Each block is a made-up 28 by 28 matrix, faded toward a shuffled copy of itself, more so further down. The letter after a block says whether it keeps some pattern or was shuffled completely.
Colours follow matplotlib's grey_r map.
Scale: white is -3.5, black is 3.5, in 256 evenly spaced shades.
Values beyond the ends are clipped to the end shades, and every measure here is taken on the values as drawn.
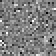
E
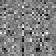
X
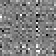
X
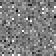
E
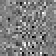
X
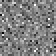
E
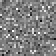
E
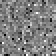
E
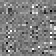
X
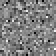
E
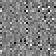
X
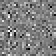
X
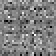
X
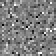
E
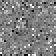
E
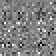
X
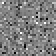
E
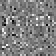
X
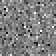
E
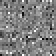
X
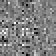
X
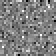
E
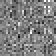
X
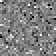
E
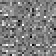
X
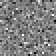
E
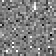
E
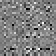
X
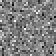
E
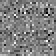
X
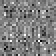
X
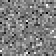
E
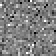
E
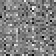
X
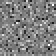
E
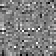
X
